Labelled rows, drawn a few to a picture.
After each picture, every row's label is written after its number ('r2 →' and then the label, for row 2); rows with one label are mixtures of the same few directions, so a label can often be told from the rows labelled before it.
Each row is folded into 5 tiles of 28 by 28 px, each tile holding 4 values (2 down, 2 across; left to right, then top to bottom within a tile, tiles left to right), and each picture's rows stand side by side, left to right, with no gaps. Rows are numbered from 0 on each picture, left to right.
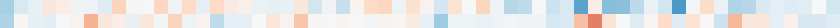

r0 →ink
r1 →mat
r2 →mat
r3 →mat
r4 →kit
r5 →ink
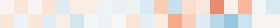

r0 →mat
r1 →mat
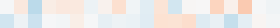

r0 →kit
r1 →mat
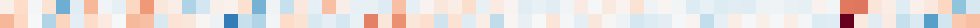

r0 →mat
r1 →ink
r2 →ink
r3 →mat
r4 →mat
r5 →ink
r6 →ink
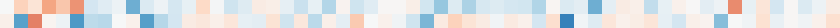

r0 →mat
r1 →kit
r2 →mat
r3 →kit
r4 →kit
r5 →kit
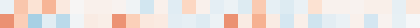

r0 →ink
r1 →ink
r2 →ink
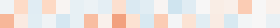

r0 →ink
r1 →mat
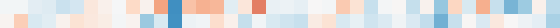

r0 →mat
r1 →kit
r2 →mat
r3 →mat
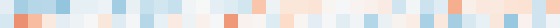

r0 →kit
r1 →ink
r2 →ink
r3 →ink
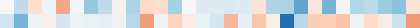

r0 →mat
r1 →ink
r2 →kit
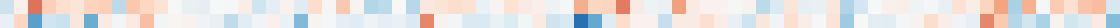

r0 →ink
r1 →ink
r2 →mat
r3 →kit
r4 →kit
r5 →mat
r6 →ink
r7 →kit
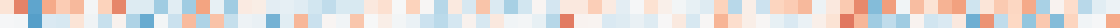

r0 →kit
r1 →mat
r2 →mat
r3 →mat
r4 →kit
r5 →mat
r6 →kit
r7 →mat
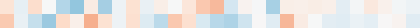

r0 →mat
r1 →mat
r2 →kit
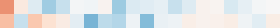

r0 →ink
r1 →kit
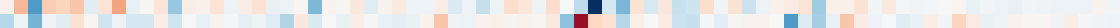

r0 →kit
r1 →kit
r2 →kit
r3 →mat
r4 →kit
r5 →ink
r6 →ink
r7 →ink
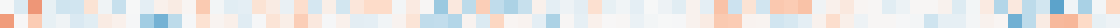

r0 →kit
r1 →kit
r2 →mat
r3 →mat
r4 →kit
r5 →mat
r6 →ink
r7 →mat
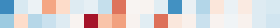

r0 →ink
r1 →kit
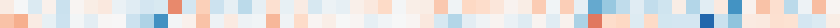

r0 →kit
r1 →kit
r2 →mat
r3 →kit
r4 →ink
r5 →kit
